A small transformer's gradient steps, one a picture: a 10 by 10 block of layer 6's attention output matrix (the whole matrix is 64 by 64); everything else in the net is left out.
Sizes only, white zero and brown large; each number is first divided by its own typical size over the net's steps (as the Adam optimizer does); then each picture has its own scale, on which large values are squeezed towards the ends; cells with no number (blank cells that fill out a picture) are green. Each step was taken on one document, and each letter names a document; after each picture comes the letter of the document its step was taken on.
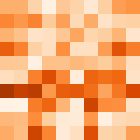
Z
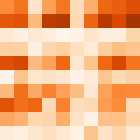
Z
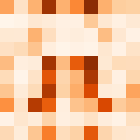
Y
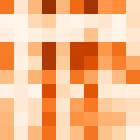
Y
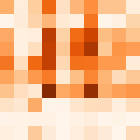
Y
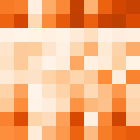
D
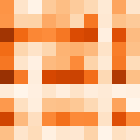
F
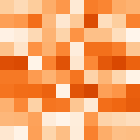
Z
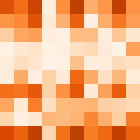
D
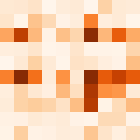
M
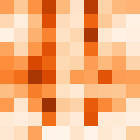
Y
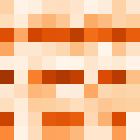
F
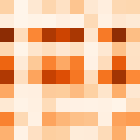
F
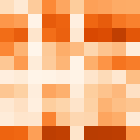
Z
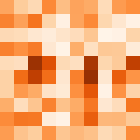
D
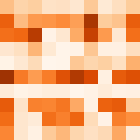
F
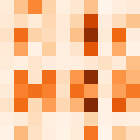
M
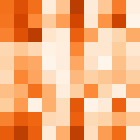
D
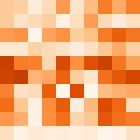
Z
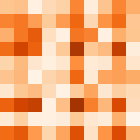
D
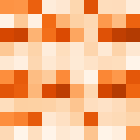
Z
